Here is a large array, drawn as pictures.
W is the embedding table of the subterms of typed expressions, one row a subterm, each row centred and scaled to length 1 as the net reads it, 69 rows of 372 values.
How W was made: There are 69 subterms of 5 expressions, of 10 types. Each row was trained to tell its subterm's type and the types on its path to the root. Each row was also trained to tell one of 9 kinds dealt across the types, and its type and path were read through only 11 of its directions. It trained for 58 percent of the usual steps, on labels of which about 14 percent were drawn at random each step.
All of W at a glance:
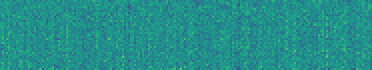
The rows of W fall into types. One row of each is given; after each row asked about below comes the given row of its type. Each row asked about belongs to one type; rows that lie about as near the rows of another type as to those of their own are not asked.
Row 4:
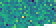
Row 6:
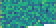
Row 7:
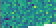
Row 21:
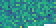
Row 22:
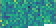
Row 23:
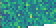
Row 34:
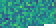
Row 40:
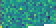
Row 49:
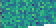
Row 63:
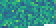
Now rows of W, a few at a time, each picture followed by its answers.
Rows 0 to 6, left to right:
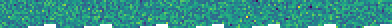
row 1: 22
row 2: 22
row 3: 63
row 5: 7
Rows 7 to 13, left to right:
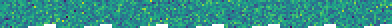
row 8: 7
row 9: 6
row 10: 40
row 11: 6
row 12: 7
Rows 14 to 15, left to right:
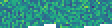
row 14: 63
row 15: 49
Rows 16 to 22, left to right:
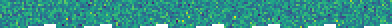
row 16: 34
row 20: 34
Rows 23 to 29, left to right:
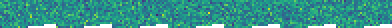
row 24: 22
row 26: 6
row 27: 40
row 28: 6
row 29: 49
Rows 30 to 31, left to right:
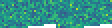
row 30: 4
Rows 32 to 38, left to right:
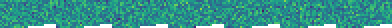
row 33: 63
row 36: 34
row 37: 63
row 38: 40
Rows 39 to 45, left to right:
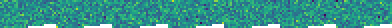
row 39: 49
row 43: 63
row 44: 34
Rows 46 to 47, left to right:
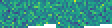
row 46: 7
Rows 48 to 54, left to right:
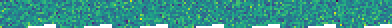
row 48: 40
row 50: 4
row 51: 22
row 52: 23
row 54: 4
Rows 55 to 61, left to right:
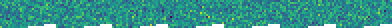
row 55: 63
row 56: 34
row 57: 4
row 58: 6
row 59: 49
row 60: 7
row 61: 7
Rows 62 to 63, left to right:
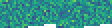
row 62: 23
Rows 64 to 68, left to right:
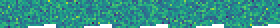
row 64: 23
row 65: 4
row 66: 63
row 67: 40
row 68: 34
